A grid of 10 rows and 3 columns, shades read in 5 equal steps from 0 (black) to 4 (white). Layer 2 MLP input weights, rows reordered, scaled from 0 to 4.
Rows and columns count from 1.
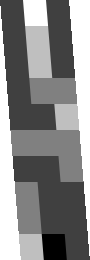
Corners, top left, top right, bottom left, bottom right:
1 1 3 1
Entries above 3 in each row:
1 0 0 0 0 0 0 0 0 0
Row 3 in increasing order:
1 1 3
